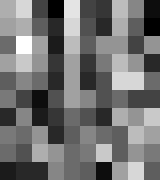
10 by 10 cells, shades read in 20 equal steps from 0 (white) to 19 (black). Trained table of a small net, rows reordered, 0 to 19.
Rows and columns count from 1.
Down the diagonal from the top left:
6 6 7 15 7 9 16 12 8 12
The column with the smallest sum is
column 8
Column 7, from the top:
15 16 8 10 13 13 16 11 4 18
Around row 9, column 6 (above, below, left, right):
9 12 11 4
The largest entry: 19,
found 2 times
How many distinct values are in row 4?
7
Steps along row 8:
up down up down down up up down up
